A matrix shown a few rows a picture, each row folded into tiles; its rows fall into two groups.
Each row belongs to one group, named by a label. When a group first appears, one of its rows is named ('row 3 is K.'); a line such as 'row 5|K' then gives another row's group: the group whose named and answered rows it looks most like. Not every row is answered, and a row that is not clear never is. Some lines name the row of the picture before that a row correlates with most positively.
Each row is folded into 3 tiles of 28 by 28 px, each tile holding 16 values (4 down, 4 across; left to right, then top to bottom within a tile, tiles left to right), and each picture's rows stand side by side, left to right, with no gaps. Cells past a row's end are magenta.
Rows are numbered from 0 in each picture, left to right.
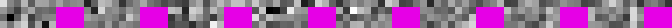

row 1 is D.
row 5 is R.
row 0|R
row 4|D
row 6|D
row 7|D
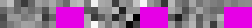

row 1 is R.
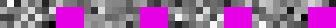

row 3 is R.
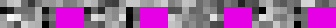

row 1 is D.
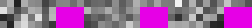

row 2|R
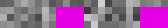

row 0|D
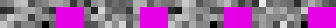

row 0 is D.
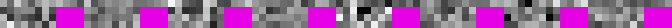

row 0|R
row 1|R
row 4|D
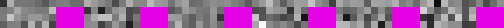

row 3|R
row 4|R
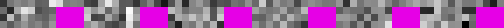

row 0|D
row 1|D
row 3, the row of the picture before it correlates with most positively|5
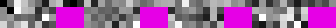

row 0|D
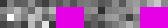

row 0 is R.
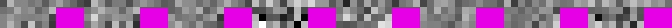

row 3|R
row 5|D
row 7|R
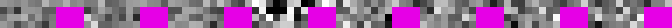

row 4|R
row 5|D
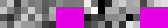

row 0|R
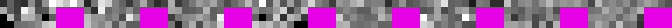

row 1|D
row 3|R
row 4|D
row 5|D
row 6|R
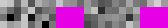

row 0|R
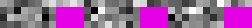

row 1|D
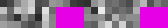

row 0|D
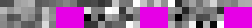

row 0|D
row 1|D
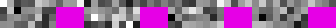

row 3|R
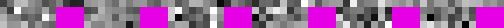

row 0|D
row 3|D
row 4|R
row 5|R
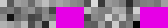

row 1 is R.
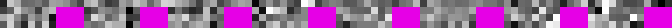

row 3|D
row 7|D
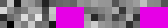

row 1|R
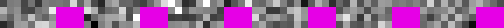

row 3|D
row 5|R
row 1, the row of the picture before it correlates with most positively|0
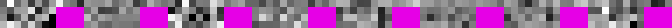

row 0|R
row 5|R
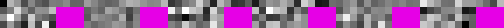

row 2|D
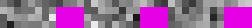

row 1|R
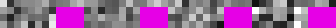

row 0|R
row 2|R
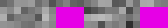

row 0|D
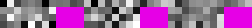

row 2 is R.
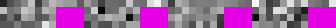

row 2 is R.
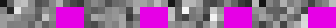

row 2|D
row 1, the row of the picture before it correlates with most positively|1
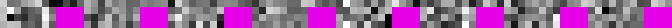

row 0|D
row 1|R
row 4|R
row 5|D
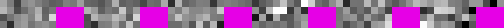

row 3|D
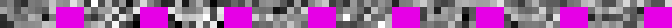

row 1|R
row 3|D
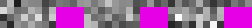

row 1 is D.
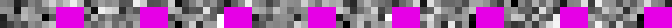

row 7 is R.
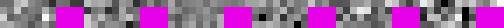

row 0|D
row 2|R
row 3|R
